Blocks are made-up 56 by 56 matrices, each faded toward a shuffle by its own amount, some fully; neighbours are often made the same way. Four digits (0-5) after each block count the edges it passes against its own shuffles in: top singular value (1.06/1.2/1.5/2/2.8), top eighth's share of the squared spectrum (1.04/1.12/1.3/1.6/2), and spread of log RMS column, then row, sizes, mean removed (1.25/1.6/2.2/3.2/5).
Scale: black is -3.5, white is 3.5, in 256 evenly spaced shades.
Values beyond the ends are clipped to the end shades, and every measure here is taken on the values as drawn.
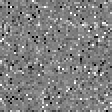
2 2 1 1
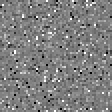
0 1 0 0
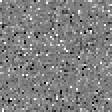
2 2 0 0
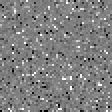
0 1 0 0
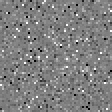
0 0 0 0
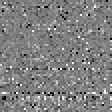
4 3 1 2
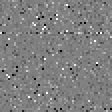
2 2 0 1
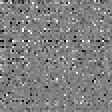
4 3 1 2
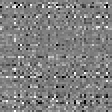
4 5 2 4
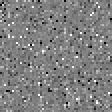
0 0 0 0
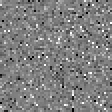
1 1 0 0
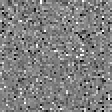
3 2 1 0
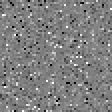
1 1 0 0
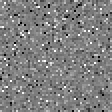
0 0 0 0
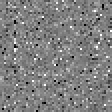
2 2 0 0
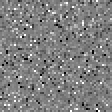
0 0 0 0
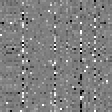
3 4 2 0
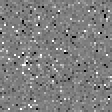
1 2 0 1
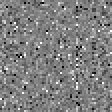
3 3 1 1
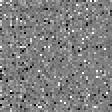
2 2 1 0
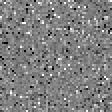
1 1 0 0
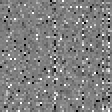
3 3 2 0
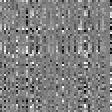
4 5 4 2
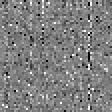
3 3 2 0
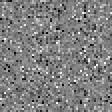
3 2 1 0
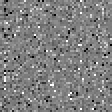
2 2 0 0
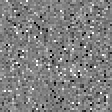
2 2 0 0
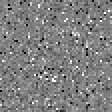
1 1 0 0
